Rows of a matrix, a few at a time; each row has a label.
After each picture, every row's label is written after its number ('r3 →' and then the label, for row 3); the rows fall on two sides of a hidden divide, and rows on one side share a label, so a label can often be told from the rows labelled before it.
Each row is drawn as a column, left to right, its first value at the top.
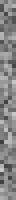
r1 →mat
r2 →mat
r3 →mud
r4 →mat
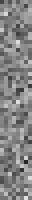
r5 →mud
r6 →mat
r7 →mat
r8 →mat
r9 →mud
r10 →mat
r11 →mat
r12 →mat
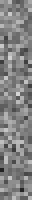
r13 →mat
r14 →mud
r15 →mat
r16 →mat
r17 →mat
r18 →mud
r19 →mat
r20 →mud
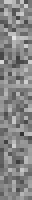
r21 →mat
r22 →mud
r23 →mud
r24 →mat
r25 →mat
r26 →mat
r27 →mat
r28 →mud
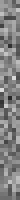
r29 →mud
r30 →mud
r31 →mud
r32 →mud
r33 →mud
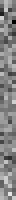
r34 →mat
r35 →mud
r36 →mat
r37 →mat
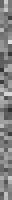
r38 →mud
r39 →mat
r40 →mat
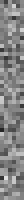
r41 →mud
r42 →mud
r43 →mud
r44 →mud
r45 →mud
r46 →mud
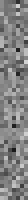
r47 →mat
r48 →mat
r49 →mat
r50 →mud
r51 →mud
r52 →mat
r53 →mud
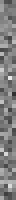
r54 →mud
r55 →mud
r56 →mud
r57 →mud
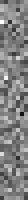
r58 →mud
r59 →mud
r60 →mat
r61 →mat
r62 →mat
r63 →mud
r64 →mud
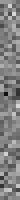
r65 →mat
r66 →mud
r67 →mat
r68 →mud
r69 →mat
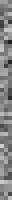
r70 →mat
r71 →mud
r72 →mud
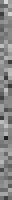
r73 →mud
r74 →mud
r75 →mud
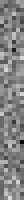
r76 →mat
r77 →mud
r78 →mat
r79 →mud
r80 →mat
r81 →mat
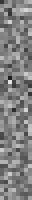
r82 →mud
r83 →mud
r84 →mat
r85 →mud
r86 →mat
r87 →mud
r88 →mud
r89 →mud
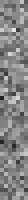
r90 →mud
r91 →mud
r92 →mud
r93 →mud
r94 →mat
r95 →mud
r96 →mud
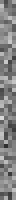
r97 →mud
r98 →mud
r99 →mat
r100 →mat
